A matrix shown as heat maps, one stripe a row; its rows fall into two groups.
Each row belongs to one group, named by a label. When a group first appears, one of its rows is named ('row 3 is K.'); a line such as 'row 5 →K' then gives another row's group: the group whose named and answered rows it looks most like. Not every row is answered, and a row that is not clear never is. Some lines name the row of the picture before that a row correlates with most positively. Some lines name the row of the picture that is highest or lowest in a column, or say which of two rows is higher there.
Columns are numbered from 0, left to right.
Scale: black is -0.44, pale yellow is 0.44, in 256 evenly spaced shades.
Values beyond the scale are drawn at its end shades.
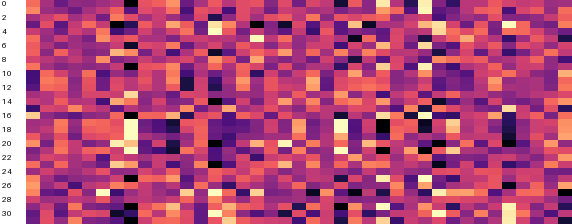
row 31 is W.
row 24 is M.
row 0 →W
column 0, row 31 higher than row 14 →No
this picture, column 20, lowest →27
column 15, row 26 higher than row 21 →Yes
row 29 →W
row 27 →M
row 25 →W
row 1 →W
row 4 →M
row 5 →M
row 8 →M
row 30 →M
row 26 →W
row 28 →M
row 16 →W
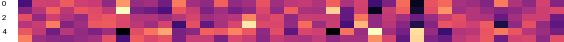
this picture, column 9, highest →4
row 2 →M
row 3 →M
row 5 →W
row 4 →W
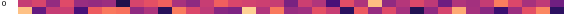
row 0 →W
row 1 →M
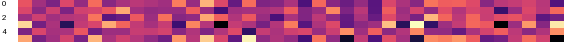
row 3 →W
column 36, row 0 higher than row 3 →No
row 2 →M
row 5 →M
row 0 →M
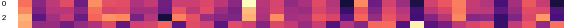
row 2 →M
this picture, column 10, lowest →2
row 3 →W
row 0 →M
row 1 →M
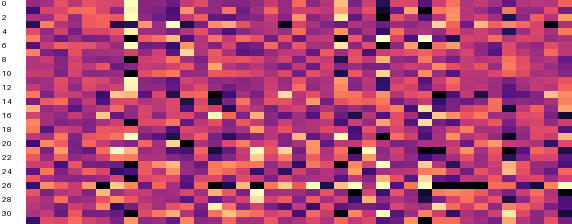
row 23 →W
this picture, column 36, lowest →26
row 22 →M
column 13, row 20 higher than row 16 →No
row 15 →W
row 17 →W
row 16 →M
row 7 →M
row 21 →M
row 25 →W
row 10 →W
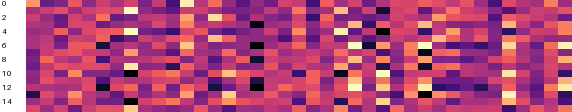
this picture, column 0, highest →0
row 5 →M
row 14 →W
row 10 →W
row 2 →M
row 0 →M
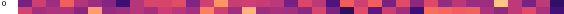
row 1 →M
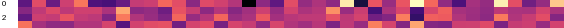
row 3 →W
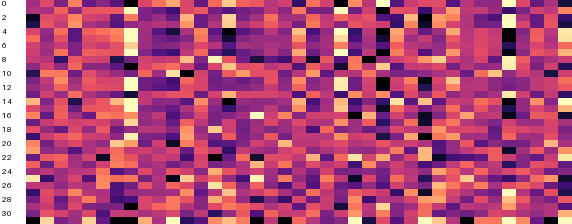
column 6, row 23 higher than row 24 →Yes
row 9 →W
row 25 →M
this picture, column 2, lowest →8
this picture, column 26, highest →14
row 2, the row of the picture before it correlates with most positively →2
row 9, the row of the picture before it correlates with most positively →0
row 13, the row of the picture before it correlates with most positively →0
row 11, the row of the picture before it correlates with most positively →1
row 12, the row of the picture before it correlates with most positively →1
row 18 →M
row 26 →M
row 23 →M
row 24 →M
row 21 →W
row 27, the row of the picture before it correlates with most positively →2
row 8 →M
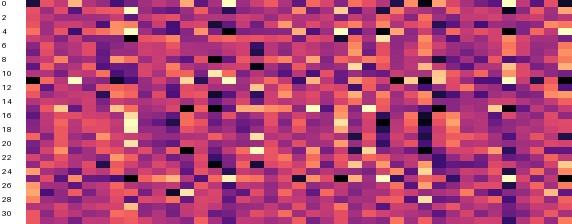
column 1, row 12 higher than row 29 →No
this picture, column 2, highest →15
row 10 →M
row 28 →W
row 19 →M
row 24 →W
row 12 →M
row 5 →W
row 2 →W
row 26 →W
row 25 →W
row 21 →M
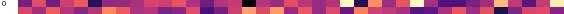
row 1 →M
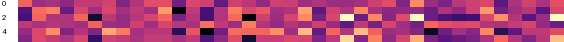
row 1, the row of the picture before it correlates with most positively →1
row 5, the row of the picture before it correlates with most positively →0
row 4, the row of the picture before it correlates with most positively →1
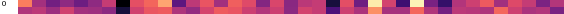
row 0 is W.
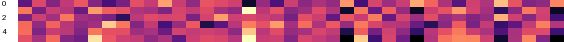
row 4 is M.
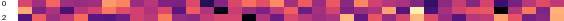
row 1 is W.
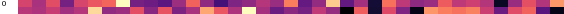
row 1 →M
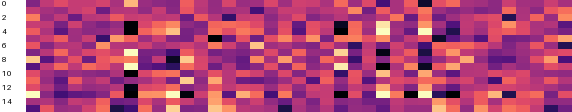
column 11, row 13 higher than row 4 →No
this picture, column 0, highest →13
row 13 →W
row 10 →W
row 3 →W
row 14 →M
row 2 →W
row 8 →M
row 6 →M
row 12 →W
